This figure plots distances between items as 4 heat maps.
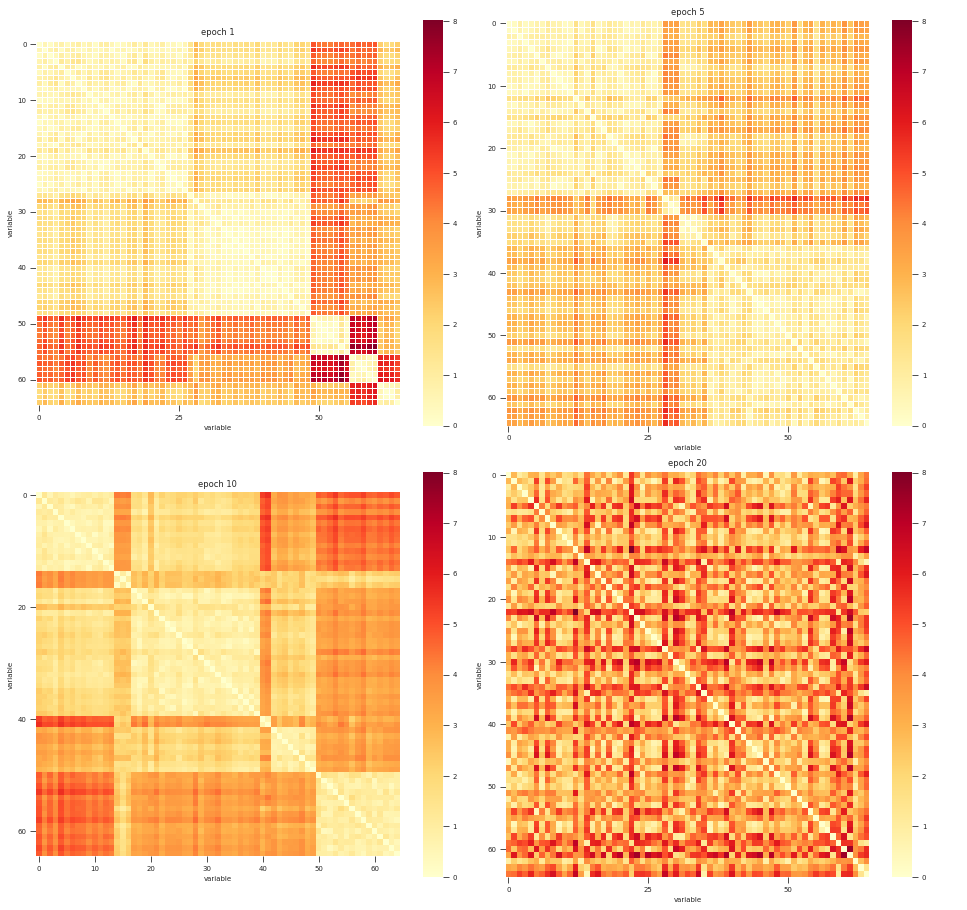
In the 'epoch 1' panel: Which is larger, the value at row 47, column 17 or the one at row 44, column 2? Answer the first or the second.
the first
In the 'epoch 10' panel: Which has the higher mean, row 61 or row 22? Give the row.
61
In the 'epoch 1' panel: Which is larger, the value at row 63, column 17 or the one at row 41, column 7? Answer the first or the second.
the first
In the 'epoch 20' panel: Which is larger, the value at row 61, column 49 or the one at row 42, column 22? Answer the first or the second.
the second
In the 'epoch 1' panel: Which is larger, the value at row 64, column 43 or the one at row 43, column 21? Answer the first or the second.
the first
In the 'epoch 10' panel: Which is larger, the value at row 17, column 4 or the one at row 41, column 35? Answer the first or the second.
the second
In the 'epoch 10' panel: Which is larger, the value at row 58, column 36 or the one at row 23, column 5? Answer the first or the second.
the first
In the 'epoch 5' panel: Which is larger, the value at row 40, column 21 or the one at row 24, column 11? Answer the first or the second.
the first
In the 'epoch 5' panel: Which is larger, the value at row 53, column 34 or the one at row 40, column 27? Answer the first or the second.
the second
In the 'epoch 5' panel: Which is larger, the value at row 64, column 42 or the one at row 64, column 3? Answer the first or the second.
the second
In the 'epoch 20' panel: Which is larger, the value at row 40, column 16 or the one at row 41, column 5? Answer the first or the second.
the second
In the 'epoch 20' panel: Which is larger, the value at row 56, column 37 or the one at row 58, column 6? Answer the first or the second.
the second
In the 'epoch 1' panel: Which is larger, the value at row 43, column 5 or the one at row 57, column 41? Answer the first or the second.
the second
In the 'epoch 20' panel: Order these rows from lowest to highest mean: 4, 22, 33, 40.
33, 4, 40, 22
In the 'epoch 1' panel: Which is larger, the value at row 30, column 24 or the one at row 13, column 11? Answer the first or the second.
the first
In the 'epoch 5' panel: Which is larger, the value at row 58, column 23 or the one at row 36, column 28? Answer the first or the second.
the second
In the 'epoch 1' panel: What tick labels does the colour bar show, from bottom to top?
0, 1, 2, 3, 4, 5, 6, 7, 8
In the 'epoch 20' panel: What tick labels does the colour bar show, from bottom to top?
0, 1, 2, 3, 4, 5, 6, 7, 8
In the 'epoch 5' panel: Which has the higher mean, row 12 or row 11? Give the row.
12
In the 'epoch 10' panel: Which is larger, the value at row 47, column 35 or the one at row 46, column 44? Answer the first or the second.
the first
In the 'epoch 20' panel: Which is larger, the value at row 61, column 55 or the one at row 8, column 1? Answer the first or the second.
the first
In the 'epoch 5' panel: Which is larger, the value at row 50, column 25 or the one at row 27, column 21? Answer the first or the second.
the first
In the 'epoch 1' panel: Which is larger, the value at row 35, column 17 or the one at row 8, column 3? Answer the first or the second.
the first
